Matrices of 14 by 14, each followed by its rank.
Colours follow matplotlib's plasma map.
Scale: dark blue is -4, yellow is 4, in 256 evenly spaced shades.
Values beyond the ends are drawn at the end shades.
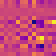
two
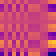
one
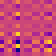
one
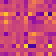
two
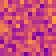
full rank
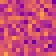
full rank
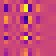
one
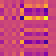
one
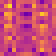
two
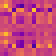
two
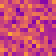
full rank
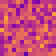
full rank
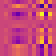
one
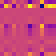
one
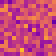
full rank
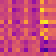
two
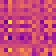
two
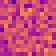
full rank
